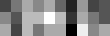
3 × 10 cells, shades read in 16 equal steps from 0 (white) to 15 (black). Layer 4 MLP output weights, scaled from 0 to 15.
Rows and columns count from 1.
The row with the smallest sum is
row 2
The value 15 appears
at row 3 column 7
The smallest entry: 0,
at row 2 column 5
